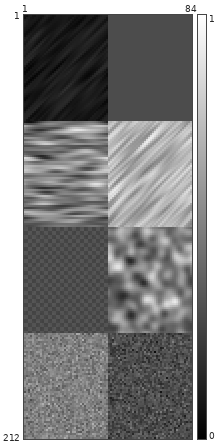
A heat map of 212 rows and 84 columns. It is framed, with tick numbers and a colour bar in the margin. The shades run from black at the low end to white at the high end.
It is made of 4 by 2 panels. Panel 1,1: very low, slanting up to the right, faint in contrast. Panel 1,2: low, flat. Panel 2,1: middling, streaked across, strong in contrast. Panel 2,2: high, slanting up to the right. Panel 3,1: low, checkered, faint in contrast. Panel 3,2: middling, blotchy, strong in contrast. Panel 4,1: middling, fine-grained. Panel 4,2: low, fine-grained.
